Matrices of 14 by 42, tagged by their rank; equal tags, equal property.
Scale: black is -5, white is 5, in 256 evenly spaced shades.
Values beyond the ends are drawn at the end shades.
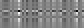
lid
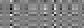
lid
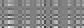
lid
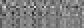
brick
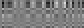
lid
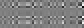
lid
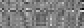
brick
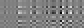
lid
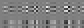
lid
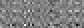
brick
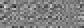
brick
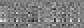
brick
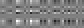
lid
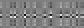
lid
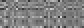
brick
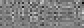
brick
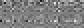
brick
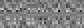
brick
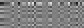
lid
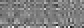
brick
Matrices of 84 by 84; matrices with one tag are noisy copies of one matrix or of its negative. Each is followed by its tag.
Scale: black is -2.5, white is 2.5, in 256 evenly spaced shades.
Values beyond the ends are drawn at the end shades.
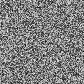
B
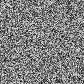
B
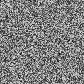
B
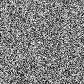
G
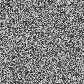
B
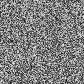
G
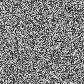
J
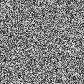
B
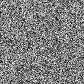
G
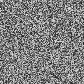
J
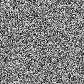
B
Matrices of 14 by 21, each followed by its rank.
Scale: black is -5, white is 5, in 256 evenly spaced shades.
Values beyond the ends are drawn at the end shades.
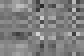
two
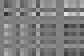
one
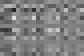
two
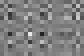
two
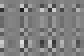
one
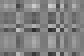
one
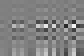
one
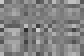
two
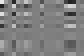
one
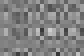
two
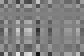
one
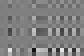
one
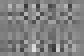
two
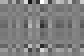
one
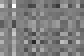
two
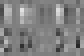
two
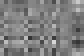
two
